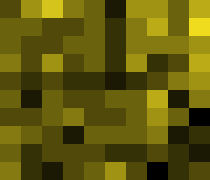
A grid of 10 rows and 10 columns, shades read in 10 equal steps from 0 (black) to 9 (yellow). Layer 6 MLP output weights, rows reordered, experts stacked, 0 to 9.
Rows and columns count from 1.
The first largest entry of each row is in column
3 10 10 10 10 8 8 1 1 6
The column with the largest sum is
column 10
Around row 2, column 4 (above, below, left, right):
5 4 3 4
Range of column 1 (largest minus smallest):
2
